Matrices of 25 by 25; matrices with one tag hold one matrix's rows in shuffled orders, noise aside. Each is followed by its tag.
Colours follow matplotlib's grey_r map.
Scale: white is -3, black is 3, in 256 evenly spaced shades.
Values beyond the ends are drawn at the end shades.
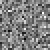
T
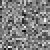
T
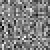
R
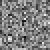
T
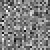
R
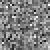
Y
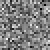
Y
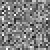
R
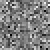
Y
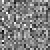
R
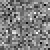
Y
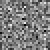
T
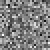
Y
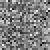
Y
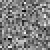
T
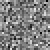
Y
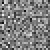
R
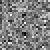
T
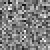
T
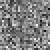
Y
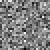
T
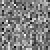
R
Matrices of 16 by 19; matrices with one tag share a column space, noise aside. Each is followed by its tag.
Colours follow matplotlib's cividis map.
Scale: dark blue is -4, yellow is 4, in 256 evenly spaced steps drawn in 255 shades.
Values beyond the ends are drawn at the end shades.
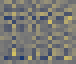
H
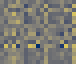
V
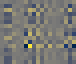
V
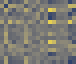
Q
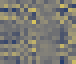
Q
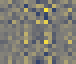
Q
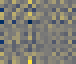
Q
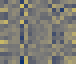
Q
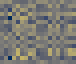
H
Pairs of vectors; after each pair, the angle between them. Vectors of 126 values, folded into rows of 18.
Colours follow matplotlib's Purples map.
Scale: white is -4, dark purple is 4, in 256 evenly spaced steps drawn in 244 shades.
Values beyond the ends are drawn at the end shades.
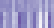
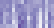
nearly parallel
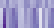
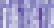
nearly opposite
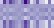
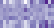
nearly opposite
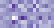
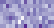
partly opposed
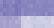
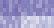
nearly parallel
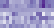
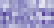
nearly opposite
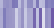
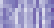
nearly parallel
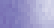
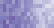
nearly parallel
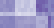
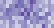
partly opposed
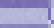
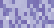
orthogonal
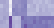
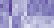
nearly opposite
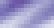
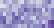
partly opposed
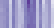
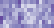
partly opposed
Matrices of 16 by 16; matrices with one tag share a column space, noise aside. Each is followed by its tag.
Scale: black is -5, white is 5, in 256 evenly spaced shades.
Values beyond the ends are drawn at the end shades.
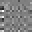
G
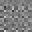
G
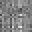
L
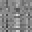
L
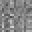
L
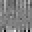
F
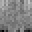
F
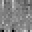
F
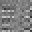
G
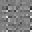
G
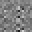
G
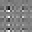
G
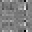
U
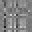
L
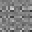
G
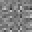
G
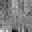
F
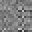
G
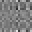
U
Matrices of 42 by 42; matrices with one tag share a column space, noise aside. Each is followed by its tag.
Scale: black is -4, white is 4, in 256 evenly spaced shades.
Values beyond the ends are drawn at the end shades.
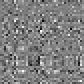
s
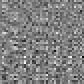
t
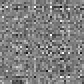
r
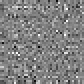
r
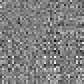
t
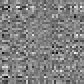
r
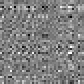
r
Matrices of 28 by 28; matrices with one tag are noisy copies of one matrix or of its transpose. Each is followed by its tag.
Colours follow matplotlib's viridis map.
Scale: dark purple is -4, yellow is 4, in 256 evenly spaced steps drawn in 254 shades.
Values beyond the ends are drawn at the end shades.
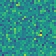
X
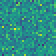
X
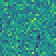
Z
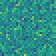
X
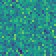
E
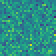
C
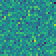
X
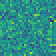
E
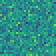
X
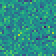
Z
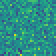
E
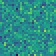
C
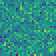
C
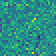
Z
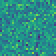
Z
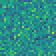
Z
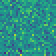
E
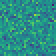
E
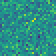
Z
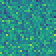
C
